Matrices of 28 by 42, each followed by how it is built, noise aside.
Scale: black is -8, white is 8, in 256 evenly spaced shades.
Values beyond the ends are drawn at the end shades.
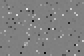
sparse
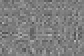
low rank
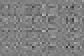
low rank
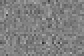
low rank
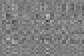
low rank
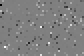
sparse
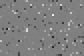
sparse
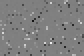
sparse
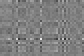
low rank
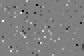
sparse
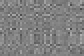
low rank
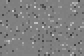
sparse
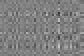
low rank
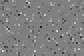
sparse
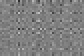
low rank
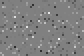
sparse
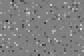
sparse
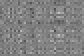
low rank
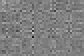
low rank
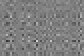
low rank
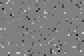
sparse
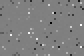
sparse
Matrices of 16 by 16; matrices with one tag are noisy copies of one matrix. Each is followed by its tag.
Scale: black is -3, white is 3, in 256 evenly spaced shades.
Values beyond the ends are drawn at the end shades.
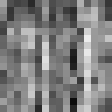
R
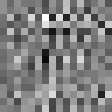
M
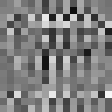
M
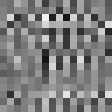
M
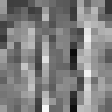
R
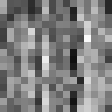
R
